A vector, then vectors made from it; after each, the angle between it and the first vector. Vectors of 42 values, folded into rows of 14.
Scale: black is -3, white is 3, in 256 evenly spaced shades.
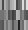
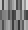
nearly parallel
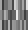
partly aligned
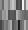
nearly parallel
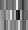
partly opposed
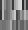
partly opposed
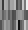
nearly parallel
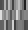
orthogonal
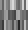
nearly parallel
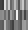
partly aligned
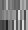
orthogonal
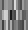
partly aligned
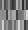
nearly opposite
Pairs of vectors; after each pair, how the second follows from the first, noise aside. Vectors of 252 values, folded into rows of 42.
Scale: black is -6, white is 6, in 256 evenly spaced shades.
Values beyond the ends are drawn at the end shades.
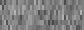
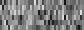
scaled up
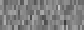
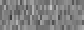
shuffled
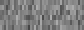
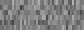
shuffled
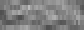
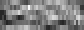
scaled up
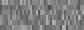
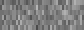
shuffled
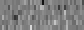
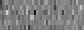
shuffled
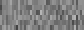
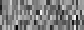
scaled up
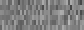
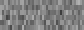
shuffled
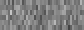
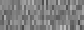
shuffled
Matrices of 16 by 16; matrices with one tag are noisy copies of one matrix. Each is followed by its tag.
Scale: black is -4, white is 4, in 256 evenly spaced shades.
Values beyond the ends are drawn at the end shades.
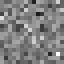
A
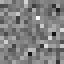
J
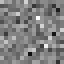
J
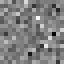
J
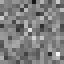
A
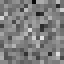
A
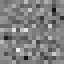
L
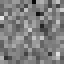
A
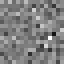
J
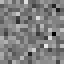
J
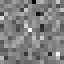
A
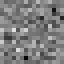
L
